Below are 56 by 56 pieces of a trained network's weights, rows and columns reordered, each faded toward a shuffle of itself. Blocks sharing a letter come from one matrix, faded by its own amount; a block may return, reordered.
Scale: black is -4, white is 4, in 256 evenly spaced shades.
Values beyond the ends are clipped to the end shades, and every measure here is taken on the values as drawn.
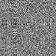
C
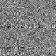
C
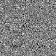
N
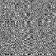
C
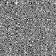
N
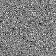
N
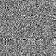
C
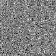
N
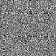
C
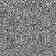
C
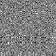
C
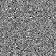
N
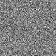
N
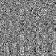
C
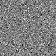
N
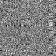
C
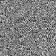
N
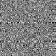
C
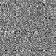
C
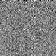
C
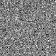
N
